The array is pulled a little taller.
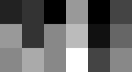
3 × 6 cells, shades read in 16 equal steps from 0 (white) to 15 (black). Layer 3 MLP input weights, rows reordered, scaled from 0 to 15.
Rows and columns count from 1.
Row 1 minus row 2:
7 0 8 2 1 2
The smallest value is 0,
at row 3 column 4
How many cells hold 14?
1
